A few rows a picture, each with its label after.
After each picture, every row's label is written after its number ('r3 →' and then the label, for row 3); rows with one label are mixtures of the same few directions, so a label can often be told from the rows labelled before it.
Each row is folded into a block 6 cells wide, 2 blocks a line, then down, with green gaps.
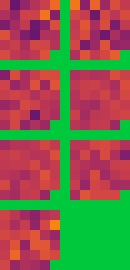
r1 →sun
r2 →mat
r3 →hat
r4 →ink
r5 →ink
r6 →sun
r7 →sun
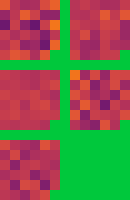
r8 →ink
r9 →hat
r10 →sun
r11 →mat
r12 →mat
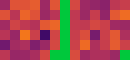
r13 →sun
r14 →sun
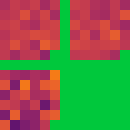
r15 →mat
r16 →sun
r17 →sun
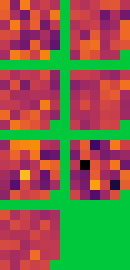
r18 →mat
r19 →hat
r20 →sun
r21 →hat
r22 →sun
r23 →mat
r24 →hat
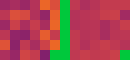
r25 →ink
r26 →sun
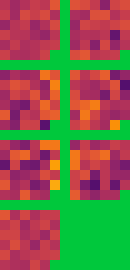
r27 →sun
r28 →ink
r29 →ink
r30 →ink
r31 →ink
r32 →hat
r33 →mat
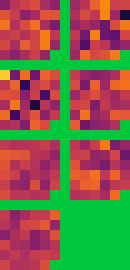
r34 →ink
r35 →sun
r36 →mat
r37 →sun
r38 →hat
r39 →ink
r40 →sun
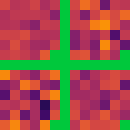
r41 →ink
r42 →ink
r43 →ink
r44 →sun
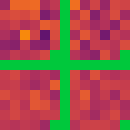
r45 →sun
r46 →mat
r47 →sun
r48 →mat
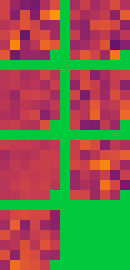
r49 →sun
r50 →mat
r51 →mat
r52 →mat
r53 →hat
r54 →ink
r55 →sun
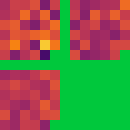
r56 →mat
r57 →sun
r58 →ink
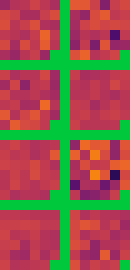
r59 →ink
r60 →ink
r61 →sun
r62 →sun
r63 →sun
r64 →sun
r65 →hat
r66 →hat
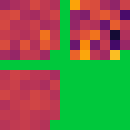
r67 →ink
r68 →ink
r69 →sun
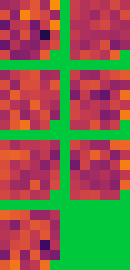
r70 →sun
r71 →mat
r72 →mat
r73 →ink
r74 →hat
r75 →ink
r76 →ink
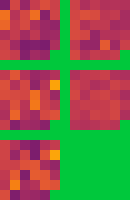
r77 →hat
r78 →hat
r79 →sun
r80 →ink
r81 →sun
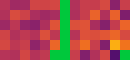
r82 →ink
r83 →mat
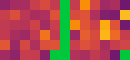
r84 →ink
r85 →sun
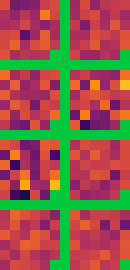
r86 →sun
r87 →mat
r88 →mat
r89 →sun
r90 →mat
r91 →sun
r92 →sun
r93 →hat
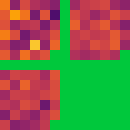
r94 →hat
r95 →ink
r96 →sun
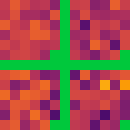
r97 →sun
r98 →mat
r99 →ink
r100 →hat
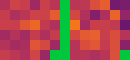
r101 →ink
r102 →ink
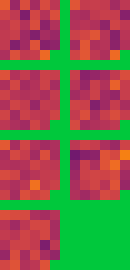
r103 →mat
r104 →ink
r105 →mat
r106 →sun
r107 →hat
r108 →hat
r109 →ink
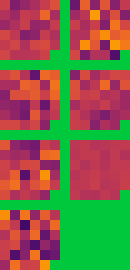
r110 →sun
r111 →mat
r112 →ink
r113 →hat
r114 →sun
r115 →mat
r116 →mat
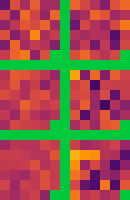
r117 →mat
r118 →ink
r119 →sun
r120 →mat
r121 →ink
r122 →hat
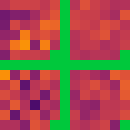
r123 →hat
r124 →sun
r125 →mat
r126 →ink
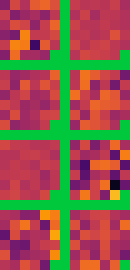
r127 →hat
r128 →sun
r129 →sun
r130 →sun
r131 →ink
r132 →mat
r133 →ink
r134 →mat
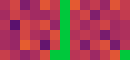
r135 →mat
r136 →mat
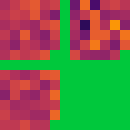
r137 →sun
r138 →mat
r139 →ink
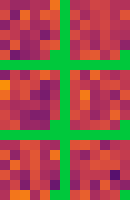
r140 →sun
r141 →mat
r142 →hat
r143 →mat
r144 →mat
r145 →ink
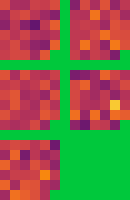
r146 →ink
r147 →mat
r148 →mat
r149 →ink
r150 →sun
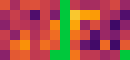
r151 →hat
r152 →hat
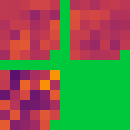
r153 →hat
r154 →hat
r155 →sun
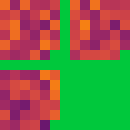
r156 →mat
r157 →mat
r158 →ink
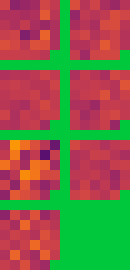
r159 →sun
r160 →hat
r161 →ink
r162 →ink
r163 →sun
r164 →ink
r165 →mat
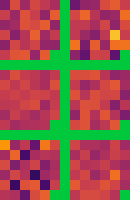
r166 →mat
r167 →ink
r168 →sun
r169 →ink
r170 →mat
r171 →sun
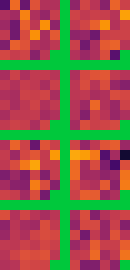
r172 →mat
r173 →ink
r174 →mat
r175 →sun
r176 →ink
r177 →hat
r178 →hat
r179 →mat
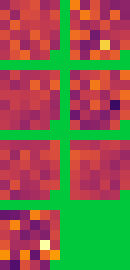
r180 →mat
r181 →hat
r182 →hat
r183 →sun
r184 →sun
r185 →hat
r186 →ink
